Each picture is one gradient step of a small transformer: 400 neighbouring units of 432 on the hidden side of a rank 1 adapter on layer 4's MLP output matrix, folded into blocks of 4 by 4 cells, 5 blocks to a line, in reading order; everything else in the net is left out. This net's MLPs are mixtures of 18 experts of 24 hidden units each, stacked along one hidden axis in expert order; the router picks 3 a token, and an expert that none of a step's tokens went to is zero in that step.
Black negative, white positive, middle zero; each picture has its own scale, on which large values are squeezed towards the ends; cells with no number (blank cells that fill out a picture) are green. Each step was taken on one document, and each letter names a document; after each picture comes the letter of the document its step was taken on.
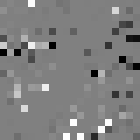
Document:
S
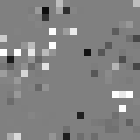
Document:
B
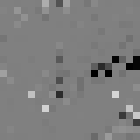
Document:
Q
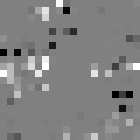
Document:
B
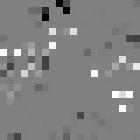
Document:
B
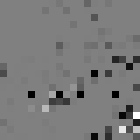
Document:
Q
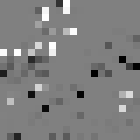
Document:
B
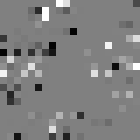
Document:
B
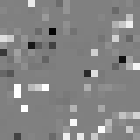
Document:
S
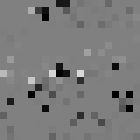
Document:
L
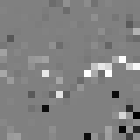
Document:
Q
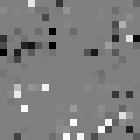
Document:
S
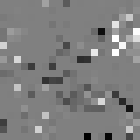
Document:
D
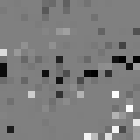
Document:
Q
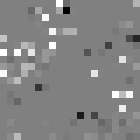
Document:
B
